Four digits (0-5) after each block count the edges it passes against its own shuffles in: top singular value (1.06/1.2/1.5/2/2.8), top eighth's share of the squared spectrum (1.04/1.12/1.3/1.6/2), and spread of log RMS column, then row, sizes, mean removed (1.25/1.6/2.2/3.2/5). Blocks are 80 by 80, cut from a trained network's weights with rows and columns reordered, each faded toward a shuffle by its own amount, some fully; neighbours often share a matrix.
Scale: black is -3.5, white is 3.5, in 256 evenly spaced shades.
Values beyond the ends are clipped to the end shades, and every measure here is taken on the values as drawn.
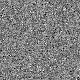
0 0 0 0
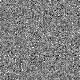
2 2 0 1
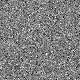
0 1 0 0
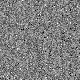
1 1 0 0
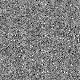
2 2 0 1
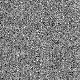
2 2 0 0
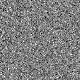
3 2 1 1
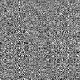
4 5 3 2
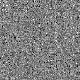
2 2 1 1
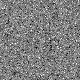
0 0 0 0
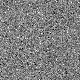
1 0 0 0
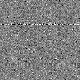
3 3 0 2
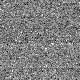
1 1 0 0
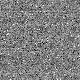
1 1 0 0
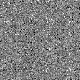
2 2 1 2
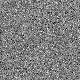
0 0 0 0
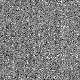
2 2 0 1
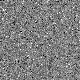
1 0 0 0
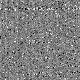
2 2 0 2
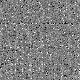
1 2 0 1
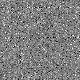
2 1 0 1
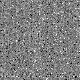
2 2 0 1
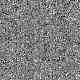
2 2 0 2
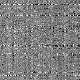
3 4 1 3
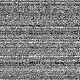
4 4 2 3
